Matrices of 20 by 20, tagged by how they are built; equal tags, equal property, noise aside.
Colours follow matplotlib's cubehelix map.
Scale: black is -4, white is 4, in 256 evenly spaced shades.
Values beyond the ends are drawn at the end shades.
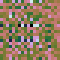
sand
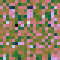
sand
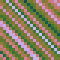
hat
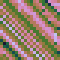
hat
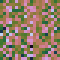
sand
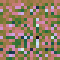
sand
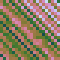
hat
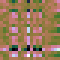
sand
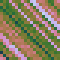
hat
